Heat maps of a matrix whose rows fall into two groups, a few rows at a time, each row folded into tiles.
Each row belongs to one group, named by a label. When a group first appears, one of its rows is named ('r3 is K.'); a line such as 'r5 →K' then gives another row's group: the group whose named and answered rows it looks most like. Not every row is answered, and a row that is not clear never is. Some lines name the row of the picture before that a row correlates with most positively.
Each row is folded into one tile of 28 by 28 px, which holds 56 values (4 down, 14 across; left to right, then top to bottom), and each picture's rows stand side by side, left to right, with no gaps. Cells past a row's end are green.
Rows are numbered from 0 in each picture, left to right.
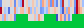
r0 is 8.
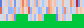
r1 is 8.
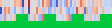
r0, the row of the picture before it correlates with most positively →2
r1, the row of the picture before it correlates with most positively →2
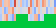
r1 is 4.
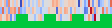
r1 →8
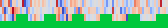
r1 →4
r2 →4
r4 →8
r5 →8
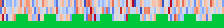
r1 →4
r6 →4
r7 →4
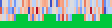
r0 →8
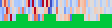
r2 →8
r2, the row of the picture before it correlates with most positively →0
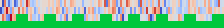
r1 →4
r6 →8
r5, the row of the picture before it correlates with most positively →1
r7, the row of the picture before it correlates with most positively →2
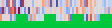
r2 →8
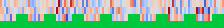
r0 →4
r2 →4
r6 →8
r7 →8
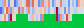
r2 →8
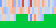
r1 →4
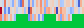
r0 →8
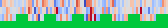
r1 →4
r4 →4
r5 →8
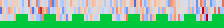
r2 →4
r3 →4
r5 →4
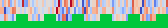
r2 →4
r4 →8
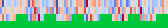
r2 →8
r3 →4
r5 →8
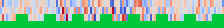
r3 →4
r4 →8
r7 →4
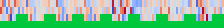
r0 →4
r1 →4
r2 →4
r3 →4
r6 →8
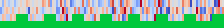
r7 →8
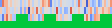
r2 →8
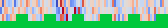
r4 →4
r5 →8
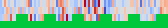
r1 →4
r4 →4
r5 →8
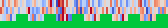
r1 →8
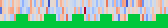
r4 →8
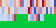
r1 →4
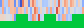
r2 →4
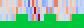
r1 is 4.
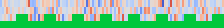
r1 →4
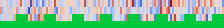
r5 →8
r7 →4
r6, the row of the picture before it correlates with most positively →6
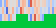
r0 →8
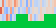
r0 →4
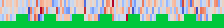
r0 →4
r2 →8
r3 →8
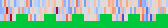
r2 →8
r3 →8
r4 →4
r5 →4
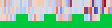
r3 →8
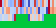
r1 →8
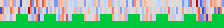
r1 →4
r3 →8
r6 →8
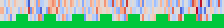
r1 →8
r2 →4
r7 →8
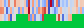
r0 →4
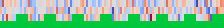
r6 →4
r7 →8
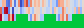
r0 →8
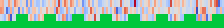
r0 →4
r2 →4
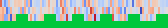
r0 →4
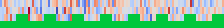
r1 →8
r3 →8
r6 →8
